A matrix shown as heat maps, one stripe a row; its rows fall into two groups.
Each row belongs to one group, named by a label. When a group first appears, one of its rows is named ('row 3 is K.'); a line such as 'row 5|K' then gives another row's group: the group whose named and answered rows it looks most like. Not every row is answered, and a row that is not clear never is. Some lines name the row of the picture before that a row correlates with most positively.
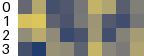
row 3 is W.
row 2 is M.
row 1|M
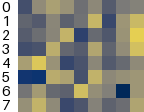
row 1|W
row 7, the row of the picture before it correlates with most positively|2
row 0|W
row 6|M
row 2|W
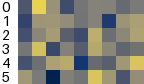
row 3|M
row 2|W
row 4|W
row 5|M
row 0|M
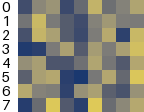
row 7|W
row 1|M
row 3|W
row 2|M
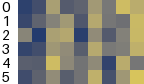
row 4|W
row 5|W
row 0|W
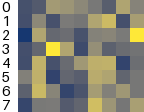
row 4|M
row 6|M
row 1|M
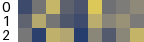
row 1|M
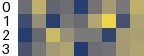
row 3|W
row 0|M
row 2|W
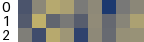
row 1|M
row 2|W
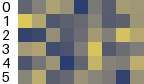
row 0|W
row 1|M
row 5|M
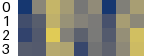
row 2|W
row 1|W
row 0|W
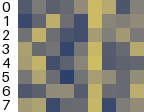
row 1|W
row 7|M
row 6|W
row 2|M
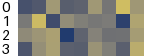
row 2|M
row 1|M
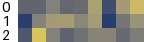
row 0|W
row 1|W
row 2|M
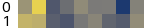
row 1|M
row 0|M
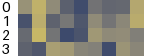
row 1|M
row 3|W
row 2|M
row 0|M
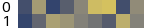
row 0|M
